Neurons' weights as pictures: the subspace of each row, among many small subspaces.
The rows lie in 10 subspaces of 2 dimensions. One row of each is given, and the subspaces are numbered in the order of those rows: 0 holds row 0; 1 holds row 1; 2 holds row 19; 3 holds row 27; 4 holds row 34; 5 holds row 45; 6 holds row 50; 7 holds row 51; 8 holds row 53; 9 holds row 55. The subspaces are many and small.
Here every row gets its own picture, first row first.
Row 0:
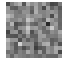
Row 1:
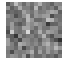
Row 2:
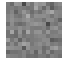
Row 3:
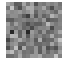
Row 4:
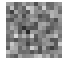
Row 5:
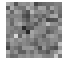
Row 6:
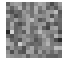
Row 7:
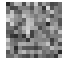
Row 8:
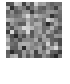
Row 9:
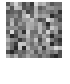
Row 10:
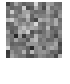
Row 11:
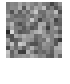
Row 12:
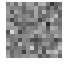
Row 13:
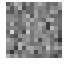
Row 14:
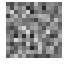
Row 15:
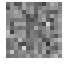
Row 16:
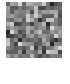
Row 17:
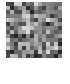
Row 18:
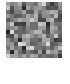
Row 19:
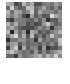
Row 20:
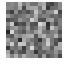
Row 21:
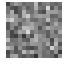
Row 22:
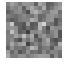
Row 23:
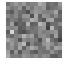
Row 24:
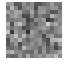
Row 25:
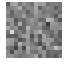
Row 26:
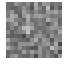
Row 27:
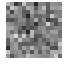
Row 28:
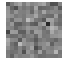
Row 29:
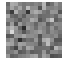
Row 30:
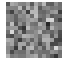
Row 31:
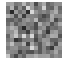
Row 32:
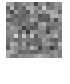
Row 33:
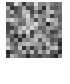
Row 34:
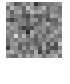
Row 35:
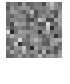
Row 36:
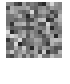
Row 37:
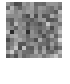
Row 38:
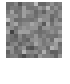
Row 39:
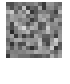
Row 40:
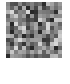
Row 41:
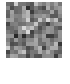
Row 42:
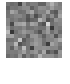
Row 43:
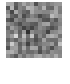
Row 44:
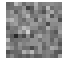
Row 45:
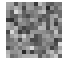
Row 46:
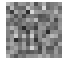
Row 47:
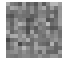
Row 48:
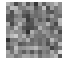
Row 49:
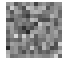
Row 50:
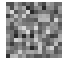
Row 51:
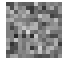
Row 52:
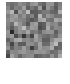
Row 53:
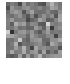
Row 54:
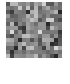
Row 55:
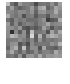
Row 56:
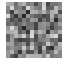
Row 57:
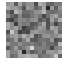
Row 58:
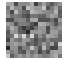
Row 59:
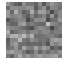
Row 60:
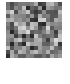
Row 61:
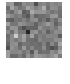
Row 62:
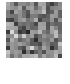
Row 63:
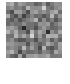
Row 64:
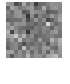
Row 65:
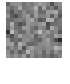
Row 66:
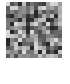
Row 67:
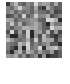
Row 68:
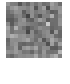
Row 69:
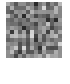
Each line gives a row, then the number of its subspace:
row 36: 8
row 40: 6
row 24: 1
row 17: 4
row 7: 0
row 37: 2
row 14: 6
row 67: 9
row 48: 0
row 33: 3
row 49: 4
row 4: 7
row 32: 7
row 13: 2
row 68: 5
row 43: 7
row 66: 0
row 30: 6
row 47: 0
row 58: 4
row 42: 8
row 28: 0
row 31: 6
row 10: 3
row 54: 6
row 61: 4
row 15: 3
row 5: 1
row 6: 1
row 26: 5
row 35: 8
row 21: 5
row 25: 9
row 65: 1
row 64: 3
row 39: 7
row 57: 5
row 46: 6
